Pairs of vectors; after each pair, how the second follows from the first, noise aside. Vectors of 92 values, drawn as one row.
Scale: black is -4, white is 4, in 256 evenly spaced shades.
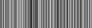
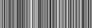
negated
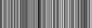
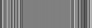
partly zeroed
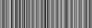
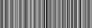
reversed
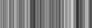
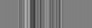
partly zeroed
